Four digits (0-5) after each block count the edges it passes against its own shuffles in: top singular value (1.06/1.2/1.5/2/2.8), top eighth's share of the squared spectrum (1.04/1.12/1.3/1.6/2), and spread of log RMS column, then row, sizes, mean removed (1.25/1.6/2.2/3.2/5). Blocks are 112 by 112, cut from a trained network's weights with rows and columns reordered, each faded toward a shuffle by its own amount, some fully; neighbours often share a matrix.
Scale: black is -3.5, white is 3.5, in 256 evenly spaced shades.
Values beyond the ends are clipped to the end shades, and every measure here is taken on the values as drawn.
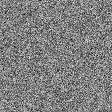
0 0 0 0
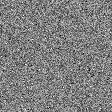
0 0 0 0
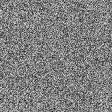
3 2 0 0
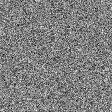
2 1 0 0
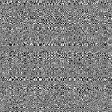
5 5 3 4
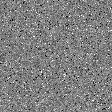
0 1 0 0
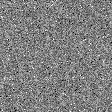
1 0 0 0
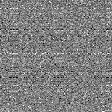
4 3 1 2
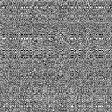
5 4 2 3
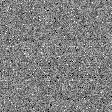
3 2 0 1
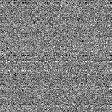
4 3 1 2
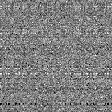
4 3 1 2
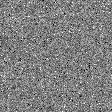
0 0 0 0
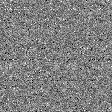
3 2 0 1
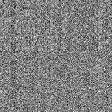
4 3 0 1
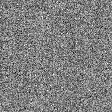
2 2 0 0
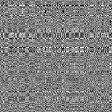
5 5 2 4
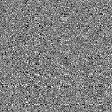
4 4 1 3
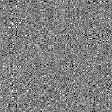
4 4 3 2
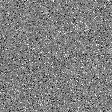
0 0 0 0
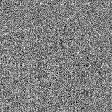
3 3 0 1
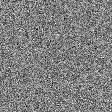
0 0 0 0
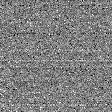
3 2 0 1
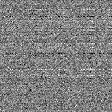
4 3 1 2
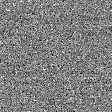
2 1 0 0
